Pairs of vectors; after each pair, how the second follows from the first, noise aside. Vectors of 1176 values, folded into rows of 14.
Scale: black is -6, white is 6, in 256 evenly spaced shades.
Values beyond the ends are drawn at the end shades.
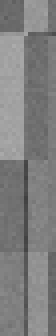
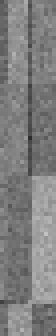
reversed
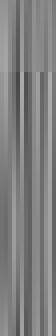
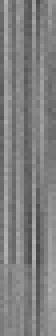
reversed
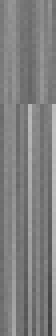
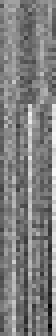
scaled up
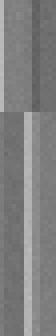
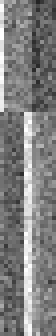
scaled up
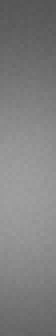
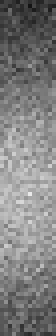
scaled up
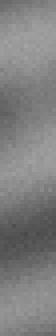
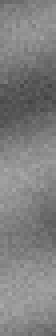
reversed
